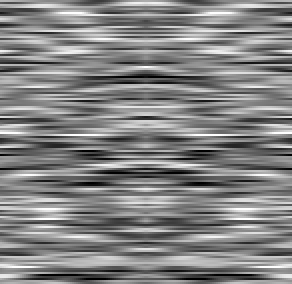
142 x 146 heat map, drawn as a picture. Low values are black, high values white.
Slope: none. Grain: streaks across. Mirror symmetry: left to right. Histogram: bell-shaped.
